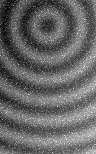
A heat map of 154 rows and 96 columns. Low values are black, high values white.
Ninth with the lowest average: top left. Odd rows or columns: none. Histogram: bell-shaped. Rings: centred on the top middle. Slope: up to the bottom right. Ninth with the highest average: bottom right.
